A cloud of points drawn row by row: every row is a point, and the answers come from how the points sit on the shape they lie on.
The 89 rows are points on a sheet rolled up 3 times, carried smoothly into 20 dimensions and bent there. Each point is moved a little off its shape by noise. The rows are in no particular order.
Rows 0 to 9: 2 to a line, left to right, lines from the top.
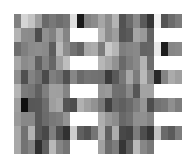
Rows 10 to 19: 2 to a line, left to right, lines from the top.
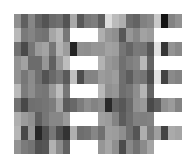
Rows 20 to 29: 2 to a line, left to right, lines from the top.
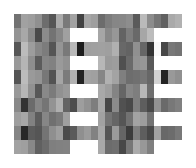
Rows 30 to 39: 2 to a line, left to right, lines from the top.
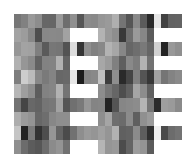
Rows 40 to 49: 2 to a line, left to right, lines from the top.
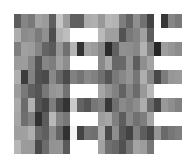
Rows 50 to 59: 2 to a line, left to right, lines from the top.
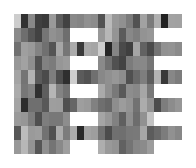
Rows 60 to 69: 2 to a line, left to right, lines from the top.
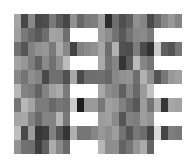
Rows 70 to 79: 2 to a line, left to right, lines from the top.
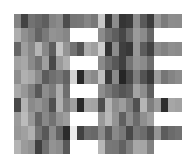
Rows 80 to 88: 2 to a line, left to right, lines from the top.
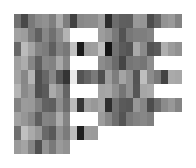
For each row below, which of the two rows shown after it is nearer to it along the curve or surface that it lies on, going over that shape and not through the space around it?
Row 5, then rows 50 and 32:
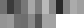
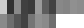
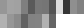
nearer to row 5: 50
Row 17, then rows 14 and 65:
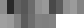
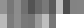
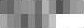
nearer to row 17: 65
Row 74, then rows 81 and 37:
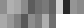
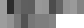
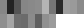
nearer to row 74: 81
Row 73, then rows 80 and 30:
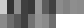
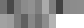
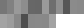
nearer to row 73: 80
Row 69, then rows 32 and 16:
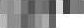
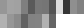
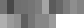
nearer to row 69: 32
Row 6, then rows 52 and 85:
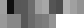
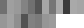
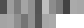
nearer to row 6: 85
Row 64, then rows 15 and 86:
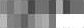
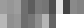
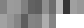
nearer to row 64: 86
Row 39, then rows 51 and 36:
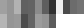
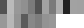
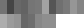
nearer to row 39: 51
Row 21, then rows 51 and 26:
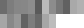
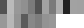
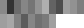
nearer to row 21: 26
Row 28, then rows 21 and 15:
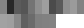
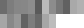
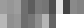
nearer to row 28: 21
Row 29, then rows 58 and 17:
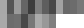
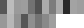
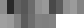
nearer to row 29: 17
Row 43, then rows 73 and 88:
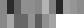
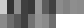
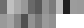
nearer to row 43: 73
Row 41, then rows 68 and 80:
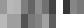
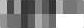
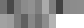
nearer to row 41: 68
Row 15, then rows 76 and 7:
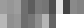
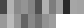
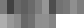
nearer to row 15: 76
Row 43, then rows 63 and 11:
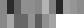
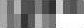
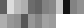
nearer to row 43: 63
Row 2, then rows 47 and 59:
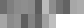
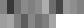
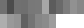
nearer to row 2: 47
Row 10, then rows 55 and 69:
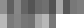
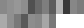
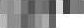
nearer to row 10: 55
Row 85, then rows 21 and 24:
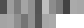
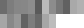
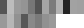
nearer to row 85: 24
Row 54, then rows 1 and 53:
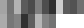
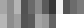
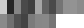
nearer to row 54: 1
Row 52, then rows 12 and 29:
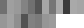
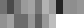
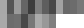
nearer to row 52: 29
